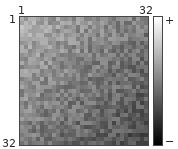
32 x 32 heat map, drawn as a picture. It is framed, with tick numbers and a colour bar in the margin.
Slope: up to the top left. Ninth with the lowest average: bottom right. Ninth with the highest average: top left. Average level on the scale: 50%. Odd rows or columns: none. Stripes: none. Mirror symmetry: none. Grain: fine.
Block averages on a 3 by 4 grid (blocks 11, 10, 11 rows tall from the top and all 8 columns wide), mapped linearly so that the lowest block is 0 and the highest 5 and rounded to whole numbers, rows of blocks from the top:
5 4 3 2 / 4 3 2 1 / 3 2 1 0
